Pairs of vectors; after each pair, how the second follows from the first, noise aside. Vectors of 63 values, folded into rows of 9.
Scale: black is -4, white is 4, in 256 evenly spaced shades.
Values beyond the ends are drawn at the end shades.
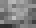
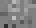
partly zeroed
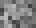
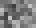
negated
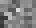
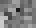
negated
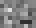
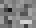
negated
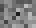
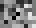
scaled up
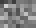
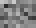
negated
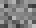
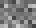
negated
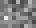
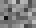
negated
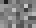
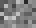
shuffled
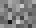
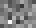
negated
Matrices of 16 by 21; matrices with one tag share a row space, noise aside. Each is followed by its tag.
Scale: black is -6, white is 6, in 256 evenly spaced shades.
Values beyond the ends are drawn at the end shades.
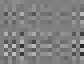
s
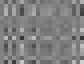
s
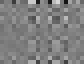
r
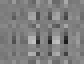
r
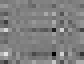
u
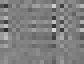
u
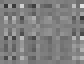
s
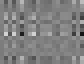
s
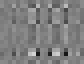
r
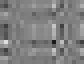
u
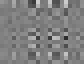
r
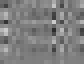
u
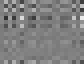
s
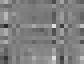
u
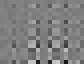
r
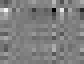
u
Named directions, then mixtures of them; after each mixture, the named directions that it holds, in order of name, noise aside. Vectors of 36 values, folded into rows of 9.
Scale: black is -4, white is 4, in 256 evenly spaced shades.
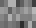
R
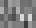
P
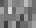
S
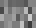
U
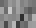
S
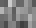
P, R, S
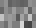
U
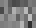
U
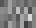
P, S, U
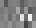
P, U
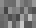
P, R, U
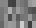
R, S, U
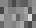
U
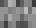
R, S, U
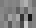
P, U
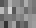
P, S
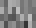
P, S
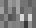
P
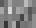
S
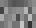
U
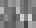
P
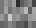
R, U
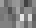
P, S
